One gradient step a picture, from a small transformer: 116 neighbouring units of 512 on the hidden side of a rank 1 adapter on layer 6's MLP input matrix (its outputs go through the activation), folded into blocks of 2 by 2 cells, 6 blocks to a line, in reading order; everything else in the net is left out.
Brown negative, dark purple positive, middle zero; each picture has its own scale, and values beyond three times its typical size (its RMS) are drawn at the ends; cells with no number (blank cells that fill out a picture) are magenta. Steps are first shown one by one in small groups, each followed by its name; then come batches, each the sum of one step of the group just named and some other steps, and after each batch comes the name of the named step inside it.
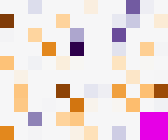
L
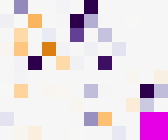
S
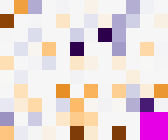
L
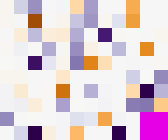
S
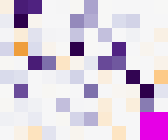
S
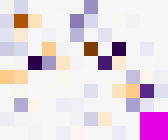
S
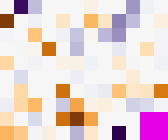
L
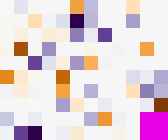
S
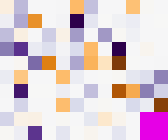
S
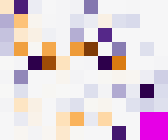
S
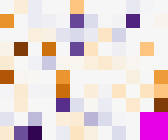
L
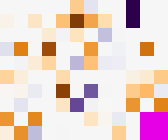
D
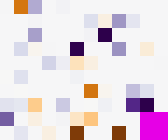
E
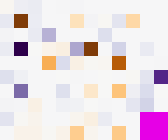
E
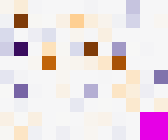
D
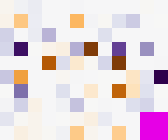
E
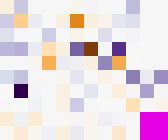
D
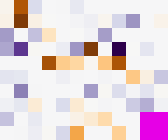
E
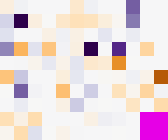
D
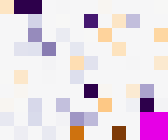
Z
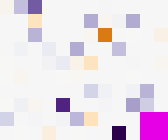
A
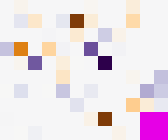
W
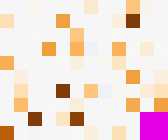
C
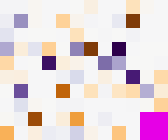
C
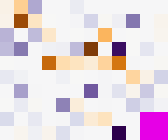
A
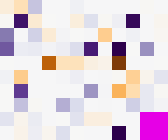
A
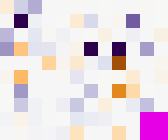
Z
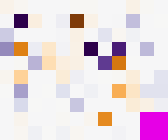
W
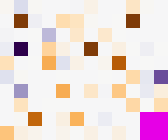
C
